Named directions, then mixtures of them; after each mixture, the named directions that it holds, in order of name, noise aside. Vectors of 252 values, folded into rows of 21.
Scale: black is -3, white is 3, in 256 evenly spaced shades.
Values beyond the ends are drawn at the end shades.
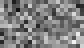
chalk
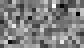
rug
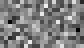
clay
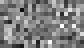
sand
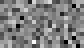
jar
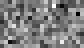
rug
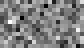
clay, jar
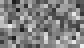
chalk, clay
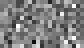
jar, sand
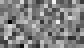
clay, sand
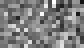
clay, rug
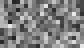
chalk, clay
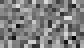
clay, jar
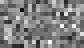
sand
